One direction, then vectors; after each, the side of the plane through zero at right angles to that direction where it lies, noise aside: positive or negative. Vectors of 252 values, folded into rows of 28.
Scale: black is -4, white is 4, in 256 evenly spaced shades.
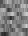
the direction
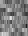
negative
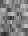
positive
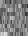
negative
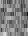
negative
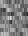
negative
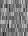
positive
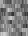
negative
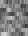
negative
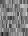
positive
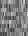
positive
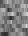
positive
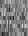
positive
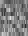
negative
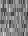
negative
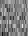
positive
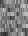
positive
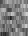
positive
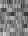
negative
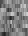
positive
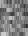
negative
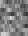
negative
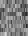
negative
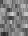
positive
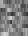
negative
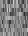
negative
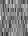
positive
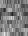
negative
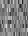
negative
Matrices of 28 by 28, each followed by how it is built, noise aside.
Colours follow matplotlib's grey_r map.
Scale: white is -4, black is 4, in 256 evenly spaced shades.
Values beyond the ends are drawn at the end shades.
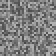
noise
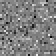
noise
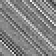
Toeplitz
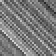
Toeplitz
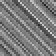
Toeplitz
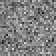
noise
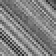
Toeplitz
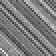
Toeplitz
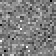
noise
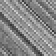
Toeplitz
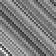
Toeplitz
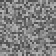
noise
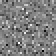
noise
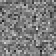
noise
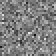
noise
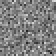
noise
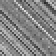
Toeplitz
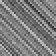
Toeplitz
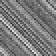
Toeplitz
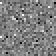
noise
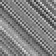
Toeplitz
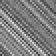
Toeplitz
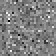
noise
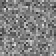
noise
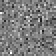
noise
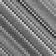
Toeplitz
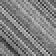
Toeplitz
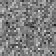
noise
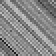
Toeplitz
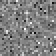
noise
